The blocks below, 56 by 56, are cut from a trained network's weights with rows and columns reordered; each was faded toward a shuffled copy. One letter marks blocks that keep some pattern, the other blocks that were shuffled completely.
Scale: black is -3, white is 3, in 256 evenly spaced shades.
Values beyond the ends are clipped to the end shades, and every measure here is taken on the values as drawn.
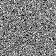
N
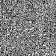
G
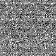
G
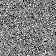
N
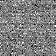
G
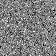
N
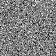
N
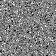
N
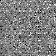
G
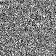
N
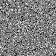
N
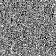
G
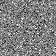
N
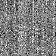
G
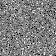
N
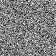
N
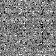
G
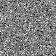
N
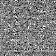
G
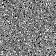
N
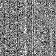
G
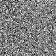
G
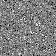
N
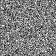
N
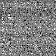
G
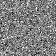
N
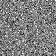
N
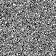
N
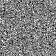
N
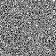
G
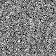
N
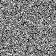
N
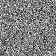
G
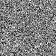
N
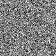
G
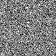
N
